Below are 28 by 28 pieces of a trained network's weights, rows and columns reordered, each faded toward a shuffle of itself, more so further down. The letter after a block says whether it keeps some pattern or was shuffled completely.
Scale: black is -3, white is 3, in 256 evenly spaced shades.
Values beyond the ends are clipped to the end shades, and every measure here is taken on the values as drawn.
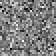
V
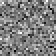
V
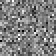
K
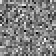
V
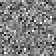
V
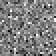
V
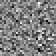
K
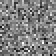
K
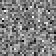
V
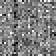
K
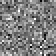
K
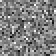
V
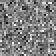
V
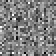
K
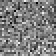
V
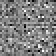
K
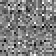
K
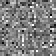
K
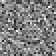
K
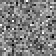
V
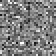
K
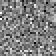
V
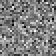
V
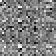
K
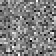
V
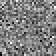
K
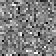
V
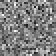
V
